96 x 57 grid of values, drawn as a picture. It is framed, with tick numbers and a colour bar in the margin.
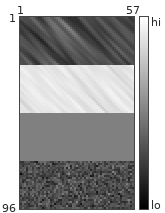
The table splits into 4 rows of 1 panel. Panel 1,1: low, slanting down to the right. Panel 2,1: very high, slanting down to the right, faint in contrast. Panel 3,1: middling, flat. Panel 4,1: low, fine-grained.
